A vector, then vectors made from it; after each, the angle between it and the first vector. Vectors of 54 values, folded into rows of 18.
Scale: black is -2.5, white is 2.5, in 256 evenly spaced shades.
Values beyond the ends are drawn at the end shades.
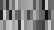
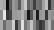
partly aligned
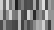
nearly opposite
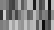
partly aligned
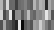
nearly opposite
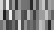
nearly opposite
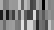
partly aligned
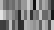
orthogonal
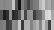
partly opposed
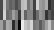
partly aligned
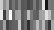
nearly opposite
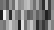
nearly parallel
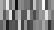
nearly opposite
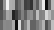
partly opposed
